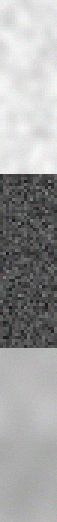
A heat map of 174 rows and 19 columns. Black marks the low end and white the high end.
It is made of 3 by 1 panels. Panel 1,1: very high, blotchy, faint in contrast. Panel 2,1: low, fine-grained. Panel 3,1: high, smooth, faint in contrast.
